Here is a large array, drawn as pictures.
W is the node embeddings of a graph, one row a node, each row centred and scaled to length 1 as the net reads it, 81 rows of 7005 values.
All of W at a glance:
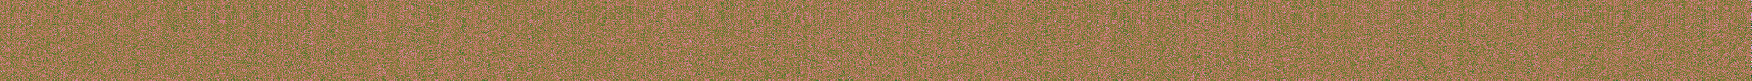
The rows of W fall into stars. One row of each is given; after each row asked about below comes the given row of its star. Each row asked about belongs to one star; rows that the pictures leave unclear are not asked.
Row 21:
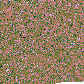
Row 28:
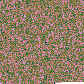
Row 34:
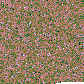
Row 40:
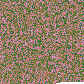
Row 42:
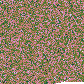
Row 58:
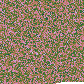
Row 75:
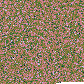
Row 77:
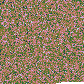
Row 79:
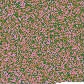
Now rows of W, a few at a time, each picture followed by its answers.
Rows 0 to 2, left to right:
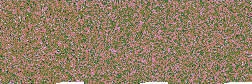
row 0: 28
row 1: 34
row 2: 75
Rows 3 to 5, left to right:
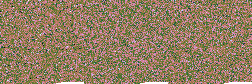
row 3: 21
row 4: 40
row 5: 58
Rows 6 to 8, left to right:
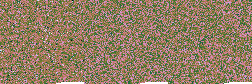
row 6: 42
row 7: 42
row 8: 34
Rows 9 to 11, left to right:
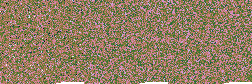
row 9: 42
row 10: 40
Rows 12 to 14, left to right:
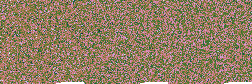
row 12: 79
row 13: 75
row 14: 40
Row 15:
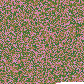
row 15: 58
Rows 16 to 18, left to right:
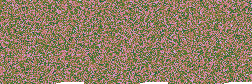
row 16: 77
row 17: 75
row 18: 77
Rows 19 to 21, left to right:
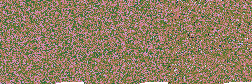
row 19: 28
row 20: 21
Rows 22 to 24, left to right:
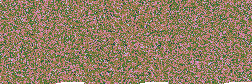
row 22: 42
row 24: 42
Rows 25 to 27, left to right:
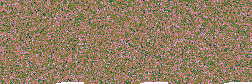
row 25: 34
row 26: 28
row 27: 40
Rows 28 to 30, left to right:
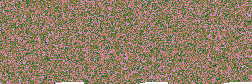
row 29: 34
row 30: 21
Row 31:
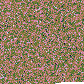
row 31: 75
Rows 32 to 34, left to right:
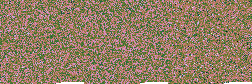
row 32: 79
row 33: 40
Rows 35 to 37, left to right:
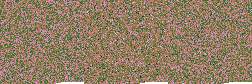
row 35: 77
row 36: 58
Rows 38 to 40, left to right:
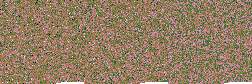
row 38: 42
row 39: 79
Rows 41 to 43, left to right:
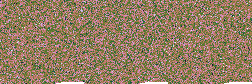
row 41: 28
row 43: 75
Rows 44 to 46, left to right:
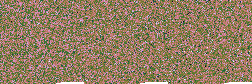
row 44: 58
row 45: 79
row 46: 21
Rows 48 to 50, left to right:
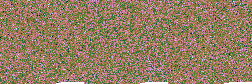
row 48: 34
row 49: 77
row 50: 28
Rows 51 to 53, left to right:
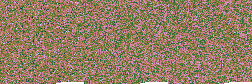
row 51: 58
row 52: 21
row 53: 28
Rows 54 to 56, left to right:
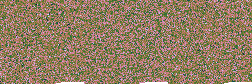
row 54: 77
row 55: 28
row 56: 40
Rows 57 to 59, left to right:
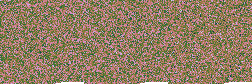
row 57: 21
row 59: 58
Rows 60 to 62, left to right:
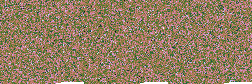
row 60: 79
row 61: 75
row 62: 40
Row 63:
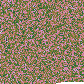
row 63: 40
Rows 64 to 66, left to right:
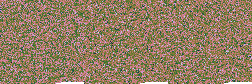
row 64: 58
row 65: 77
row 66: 40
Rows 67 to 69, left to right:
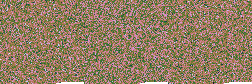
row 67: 79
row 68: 21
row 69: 77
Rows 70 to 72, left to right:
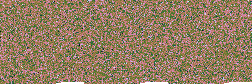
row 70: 34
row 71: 58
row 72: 77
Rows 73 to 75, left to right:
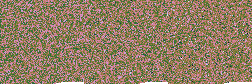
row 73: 21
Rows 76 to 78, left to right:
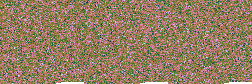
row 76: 79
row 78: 40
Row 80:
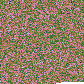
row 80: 79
